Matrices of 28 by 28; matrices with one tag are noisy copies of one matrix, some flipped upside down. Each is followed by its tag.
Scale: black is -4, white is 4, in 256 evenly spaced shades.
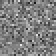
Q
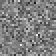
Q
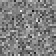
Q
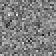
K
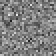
K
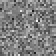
Q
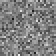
Q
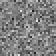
Q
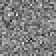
K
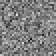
K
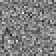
K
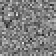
K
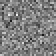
K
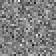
Q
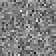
Q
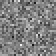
Q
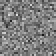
K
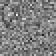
K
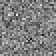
K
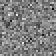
K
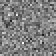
K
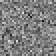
K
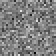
Q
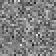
Q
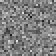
K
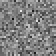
Q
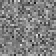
Q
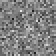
Q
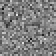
K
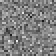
K
